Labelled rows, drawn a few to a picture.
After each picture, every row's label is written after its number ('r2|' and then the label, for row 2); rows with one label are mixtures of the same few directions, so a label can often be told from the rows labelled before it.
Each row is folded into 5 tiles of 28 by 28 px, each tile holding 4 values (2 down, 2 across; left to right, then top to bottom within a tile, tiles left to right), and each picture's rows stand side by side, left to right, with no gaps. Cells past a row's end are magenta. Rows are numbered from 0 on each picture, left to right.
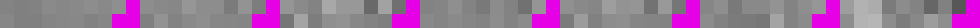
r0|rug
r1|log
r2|log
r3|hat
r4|log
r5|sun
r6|rug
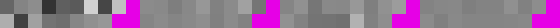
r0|log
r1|hat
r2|sun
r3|log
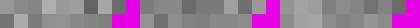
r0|log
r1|log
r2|rug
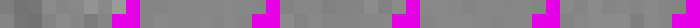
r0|rug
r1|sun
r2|log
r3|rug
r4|sun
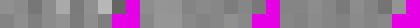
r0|hat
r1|rug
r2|hat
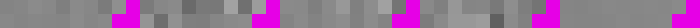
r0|hat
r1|log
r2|hat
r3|sun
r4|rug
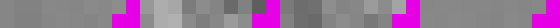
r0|rug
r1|rug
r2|rug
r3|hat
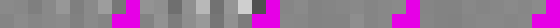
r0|hat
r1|hat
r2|sun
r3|rug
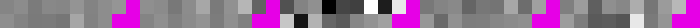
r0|sun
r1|hat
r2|log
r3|log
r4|sun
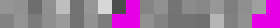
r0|hat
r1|sun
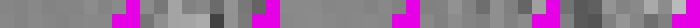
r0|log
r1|sun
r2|rug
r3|hat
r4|rug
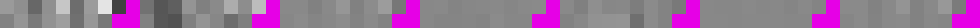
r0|hat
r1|rug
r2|hat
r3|sun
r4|sun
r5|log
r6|hat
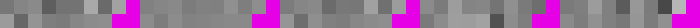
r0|log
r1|log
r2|log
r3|sun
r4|hat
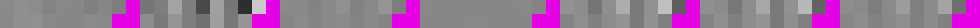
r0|rug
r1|hat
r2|hat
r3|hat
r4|hat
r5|hat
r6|hat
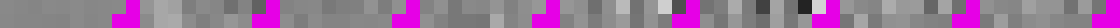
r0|sun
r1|rug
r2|log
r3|sun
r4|hat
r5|hat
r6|log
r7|log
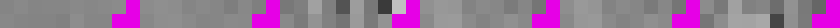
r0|sun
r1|rug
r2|hat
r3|rug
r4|rug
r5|sun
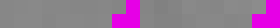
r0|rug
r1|rug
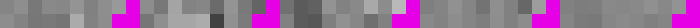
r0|sun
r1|sun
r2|rug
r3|hat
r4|rug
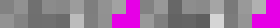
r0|sun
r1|sun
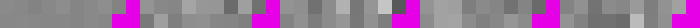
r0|hat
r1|log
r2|hat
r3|rug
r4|sun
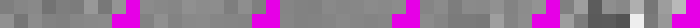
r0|log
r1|log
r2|rug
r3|sun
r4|sun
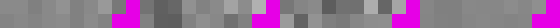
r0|hat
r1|rug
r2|log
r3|rug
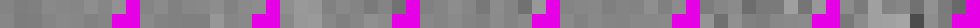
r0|rug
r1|sun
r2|rug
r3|hat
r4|log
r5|log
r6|sun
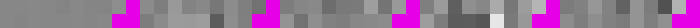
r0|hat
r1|sun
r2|log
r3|sun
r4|hat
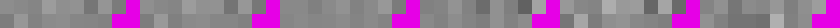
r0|log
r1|log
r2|hat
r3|hat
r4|log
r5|sun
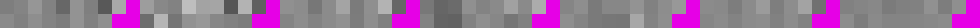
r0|hat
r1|log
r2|hat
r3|rug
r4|sun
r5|hat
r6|log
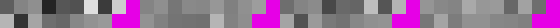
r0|log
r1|sun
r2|log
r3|log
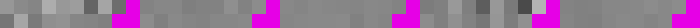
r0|log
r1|log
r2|sun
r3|hat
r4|rug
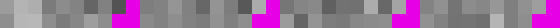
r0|rug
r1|hat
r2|log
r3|sun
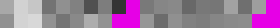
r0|rug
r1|log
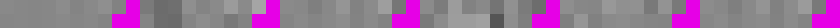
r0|hat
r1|rug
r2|hat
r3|sun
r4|log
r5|hat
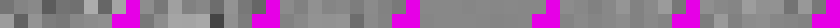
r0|log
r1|sun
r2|sun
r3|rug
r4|hat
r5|log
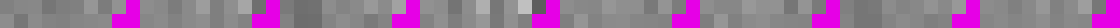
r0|log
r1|hat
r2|rug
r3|hat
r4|log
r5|log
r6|rug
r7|hat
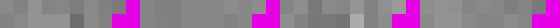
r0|sun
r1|rug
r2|sun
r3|rug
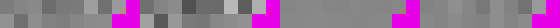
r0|log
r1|log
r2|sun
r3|hat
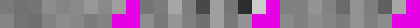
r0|rug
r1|hat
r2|hat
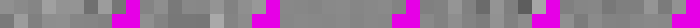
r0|log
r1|sun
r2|hat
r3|hat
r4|log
